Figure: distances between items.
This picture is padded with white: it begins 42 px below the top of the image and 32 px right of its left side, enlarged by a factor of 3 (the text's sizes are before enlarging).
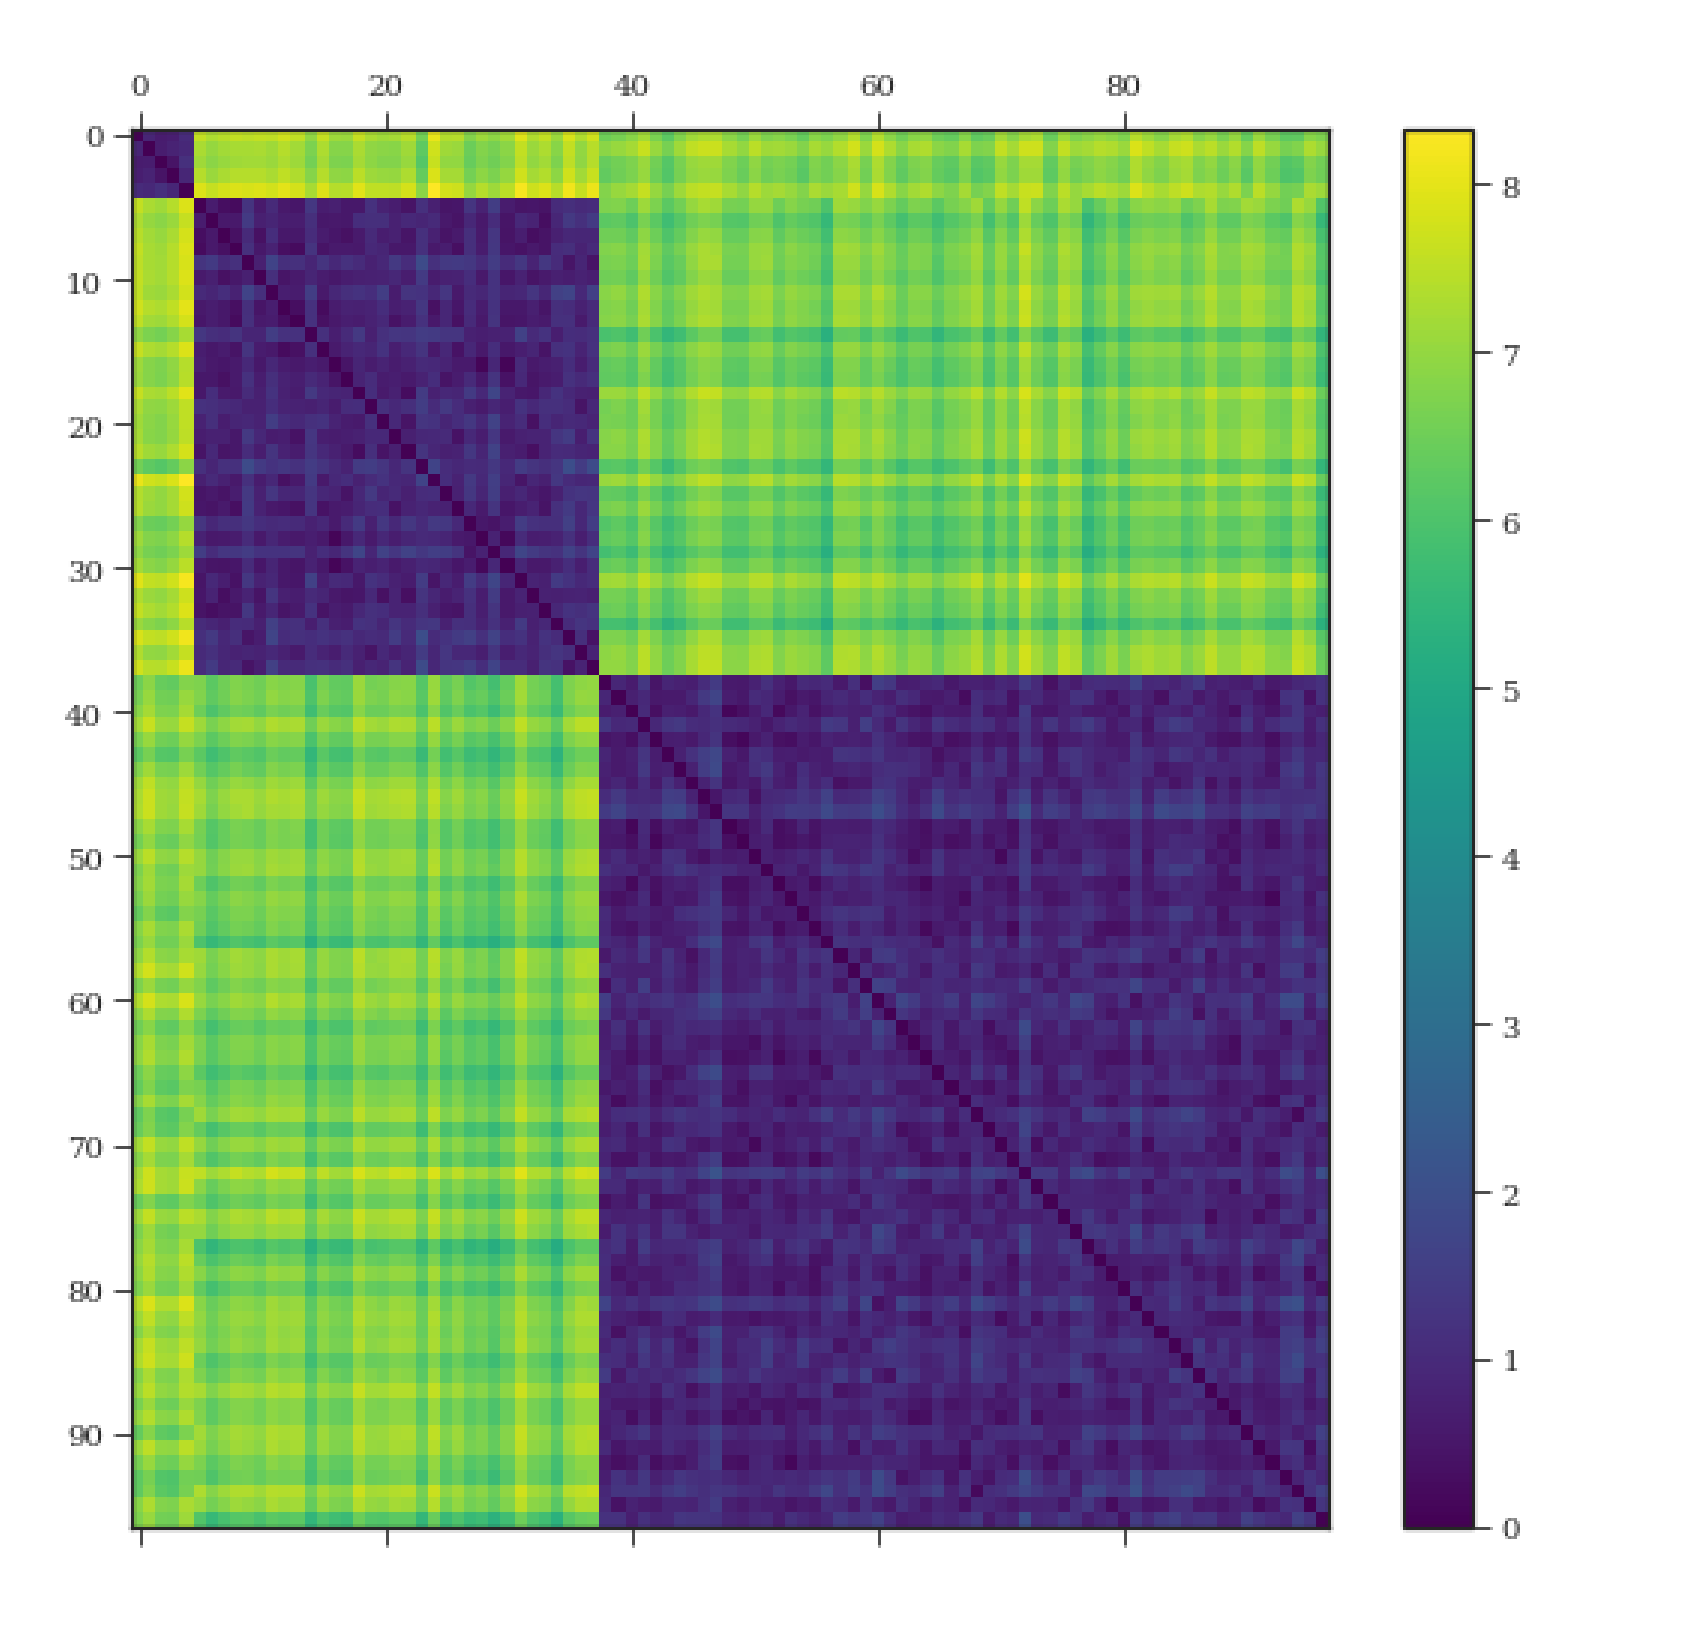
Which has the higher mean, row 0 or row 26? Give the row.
0
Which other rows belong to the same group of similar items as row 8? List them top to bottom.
5, 6, 7, 9, 10, 11, 12, 13, 14, 15, 16, 17, 18, 19, 20, 21, 22, 23, 24, 25, 26, 27, 28, 29, 30, 31, 32, 33, 34, 35, 36, 37
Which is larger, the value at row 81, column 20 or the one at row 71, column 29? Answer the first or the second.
the first
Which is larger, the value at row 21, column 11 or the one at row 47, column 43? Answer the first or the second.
the second
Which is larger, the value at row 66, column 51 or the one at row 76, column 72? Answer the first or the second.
the second
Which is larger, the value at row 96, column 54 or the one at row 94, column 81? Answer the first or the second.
the second
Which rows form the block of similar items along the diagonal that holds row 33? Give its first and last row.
5 to 37
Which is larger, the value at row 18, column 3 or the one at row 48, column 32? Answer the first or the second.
the first
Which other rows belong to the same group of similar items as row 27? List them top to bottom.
5, 6, 7, 8, 9, 10, 11, 12, 13, 14, 15, 16, 17, 18, 19, 20, 21, 22, 23, 24, 25, 26, 28, 29, 30, 31, 32, 33, 34, 35, 36, 37
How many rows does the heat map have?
97
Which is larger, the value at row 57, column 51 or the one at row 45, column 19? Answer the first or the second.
the second
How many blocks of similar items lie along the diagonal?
3
